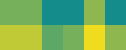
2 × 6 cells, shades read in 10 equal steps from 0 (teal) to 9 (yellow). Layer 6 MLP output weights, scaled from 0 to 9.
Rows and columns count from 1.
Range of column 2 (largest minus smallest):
3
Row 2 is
7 7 3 4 9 5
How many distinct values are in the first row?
3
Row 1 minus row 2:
-3 -3 -3 -4 -4 -5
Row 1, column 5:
5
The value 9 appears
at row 2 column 5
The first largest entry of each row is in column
5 5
